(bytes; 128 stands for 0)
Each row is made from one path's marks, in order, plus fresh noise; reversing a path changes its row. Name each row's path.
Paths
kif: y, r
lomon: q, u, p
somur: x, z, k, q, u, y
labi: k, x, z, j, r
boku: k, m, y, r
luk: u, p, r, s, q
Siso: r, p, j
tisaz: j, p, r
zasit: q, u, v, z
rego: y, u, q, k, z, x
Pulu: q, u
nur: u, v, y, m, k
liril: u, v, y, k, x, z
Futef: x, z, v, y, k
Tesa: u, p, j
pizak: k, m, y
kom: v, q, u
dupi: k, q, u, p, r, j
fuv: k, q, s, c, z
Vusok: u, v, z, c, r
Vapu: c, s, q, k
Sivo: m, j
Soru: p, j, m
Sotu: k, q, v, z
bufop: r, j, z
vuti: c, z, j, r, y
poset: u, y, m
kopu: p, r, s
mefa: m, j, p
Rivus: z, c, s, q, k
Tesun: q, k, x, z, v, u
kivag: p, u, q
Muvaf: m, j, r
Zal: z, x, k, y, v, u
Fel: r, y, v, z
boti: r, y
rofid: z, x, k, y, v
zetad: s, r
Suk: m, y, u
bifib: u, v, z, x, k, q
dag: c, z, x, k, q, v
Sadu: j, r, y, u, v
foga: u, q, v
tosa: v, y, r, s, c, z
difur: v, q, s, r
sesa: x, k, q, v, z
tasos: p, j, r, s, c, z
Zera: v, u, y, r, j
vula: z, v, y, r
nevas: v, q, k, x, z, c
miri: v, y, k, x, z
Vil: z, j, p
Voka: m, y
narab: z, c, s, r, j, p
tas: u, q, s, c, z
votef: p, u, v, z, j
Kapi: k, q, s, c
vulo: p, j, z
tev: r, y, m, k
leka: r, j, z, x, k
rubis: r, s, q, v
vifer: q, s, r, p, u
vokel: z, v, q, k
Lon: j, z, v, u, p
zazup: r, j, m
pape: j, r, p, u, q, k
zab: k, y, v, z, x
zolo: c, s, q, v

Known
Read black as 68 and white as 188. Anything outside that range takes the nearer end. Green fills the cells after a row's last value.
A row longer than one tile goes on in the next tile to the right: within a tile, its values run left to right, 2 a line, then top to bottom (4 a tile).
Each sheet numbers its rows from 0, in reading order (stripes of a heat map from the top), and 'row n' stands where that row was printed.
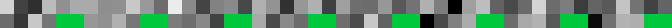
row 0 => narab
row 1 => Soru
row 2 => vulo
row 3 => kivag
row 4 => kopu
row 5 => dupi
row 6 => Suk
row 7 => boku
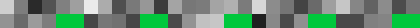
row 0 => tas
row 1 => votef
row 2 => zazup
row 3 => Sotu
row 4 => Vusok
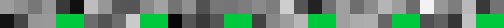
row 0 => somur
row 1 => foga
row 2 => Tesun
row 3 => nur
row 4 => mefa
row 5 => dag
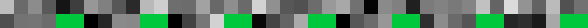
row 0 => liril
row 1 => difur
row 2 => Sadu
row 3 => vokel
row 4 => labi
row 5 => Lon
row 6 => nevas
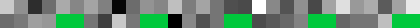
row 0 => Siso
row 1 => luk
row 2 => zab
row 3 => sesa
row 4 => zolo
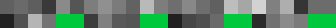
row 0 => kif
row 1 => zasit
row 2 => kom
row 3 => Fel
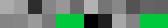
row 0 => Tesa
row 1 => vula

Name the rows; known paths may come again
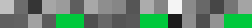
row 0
Vil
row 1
zasit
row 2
Sotu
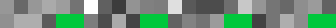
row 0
mefa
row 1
tasos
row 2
fuv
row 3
Muvaf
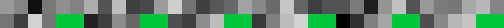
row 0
luk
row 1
tosa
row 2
Rivus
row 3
tev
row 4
pape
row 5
zazup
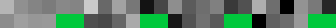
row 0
Sivo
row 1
rofid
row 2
Zal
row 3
labi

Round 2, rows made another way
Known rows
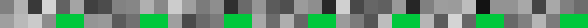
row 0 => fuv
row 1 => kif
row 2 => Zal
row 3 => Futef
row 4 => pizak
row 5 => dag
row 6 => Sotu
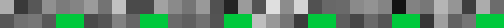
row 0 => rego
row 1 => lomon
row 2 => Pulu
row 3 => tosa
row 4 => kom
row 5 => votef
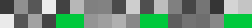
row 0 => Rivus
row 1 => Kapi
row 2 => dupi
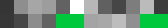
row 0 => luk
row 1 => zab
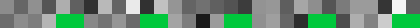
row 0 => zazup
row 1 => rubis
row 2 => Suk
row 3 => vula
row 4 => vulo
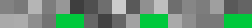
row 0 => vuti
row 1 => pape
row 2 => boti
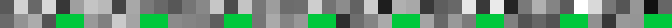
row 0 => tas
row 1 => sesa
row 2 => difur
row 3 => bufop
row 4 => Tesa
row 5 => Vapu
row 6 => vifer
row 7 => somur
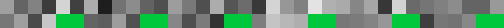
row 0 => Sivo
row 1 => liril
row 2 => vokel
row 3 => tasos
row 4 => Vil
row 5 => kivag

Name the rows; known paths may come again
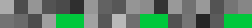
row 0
poset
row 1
Futef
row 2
Zera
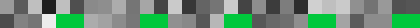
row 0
Soru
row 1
vuti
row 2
boku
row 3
dupi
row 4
rofid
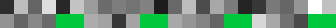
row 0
rubis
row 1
Voka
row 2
Fel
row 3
narab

